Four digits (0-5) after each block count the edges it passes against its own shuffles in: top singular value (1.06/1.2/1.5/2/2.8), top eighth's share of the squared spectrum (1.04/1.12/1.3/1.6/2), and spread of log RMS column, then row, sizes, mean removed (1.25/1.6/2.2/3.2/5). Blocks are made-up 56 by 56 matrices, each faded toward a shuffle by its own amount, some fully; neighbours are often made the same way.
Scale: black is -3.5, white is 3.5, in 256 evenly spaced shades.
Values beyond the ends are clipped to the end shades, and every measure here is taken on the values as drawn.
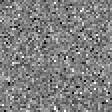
0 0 0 0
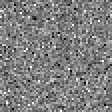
0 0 0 0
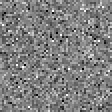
0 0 0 0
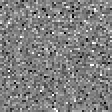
0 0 0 0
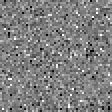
0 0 0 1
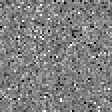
0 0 0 1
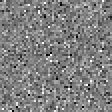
0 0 0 0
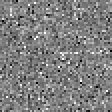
0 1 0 1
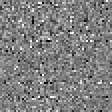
1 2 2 2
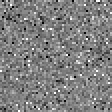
0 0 0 1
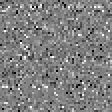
3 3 0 2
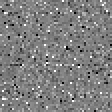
2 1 0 0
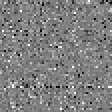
3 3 0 2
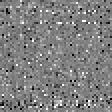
3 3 0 2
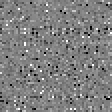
3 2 0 1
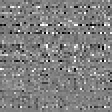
4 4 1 3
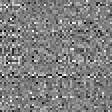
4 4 2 3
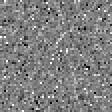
1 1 0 0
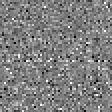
3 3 0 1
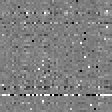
4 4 1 2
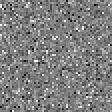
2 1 0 0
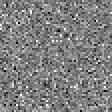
3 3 1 1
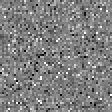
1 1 0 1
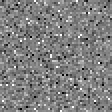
2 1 0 0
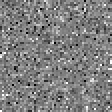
2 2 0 0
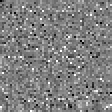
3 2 0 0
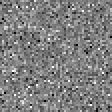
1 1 0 0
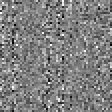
1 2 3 0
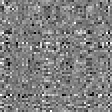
4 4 2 3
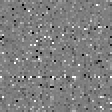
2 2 1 1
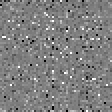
2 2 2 1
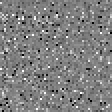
1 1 0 1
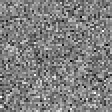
0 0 0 0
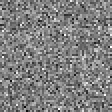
2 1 0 0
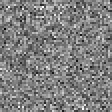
3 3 1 1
